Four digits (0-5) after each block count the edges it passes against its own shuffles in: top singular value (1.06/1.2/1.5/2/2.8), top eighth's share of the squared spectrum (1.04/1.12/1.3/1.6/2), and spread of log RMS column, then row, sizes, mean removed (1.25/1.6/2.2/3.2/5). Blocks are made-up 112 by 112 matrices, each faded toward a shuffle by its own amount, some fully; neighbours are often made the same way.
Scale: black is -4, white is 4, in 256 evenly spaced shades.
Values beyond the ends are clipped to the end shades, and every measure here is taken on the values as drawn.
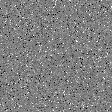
0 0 0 0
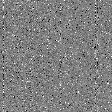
2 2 2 0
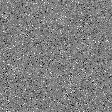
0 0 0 0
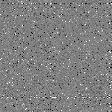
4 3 1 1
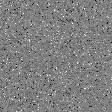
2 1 0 0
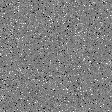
0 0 0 0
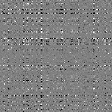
5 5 3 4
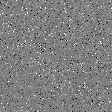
2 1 0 0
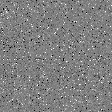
3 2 1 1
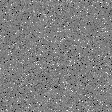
1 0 0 0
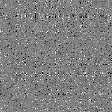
4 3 2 2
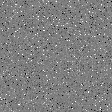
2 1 0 0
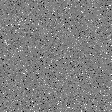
0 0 0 0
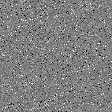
3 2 0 0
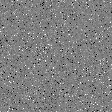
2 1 0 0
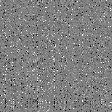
4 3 2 1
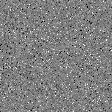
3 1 0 0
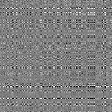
5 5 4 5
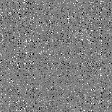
3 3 2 2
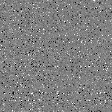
3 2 2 2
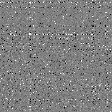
3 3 2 3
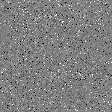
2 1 0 0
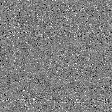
1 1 0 2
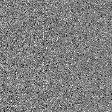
1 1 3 0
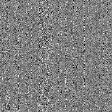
2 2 4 0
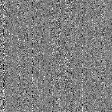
2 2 4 0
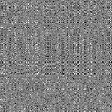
5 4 3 3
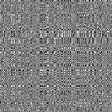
5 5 4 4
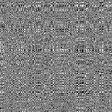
5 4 3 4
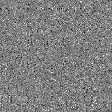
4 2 1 1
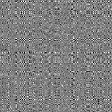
5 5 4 4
